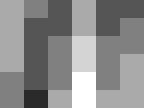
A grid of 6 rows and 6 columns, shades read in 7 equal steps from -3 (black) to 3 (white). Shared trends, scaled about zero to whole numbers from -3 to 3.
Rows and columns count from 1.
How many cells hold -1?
9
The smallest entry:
-2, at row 6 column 2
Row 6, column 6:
1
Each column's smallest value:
0 -2 -1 1 -1 -1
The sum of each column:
4 -6 -1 12 -1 2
